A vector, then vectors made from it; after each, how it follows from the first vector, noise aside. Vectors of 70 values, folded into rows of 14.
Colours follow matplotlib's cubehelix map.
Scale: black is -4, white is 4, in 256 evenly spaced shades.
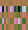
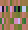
copied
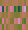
shrunk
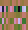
copied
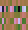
copied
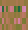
shrunk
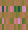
shrunk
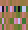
copied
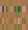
shrunk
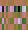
copied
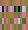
copied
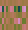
shrunk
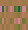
shrunk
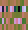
copied
